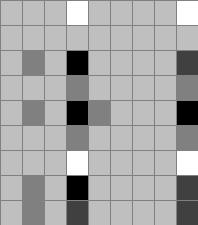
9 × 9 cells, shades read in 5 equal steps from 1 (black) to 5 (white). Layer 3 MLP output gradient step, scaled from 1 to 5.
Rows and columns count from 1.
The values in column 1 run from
4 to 4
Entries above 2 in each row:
9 9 7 9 7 9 9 7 7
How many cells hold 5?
4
